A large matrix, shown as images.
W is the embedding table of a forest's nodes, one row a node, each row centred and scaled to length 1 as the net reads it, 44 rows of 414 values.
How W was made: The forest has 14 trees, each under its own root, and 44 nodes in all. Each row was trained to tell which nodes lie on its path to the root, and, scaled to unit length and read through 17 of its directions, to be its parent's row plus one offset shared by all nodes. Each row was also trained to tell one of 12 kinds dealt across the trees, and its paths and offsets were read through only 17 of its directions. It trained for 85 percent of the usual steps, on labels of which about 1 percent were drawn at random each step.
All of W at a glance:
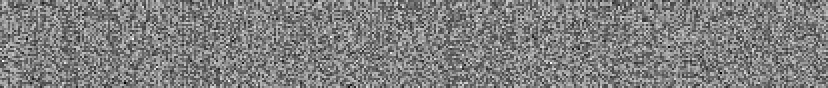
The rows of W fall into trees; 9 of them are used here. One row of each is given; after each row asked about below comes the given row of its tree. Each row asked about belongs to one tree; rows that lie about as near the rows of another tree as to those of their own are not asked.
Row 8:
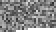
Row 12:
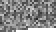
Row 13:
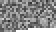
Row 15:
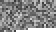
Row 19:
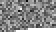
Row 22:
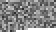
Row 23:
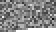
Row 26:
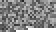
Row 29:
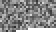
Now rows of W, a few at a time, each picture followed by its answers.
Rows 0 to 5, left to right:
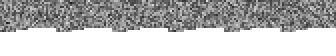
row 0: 12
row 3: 23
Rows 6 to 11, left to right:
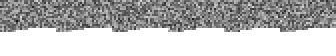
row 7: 13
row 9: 26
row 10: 29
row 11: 23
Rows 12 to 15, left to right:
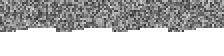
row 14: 12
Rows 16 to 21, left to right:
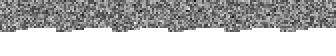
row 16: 22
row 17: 12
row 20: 15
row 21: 29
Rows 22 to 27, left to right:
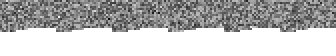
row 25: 13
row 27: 29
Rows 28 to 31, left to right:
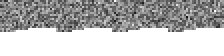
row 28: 23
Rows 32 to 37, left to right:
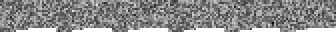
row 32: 15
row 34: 22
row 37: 23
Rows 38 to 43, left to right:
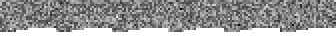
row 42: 13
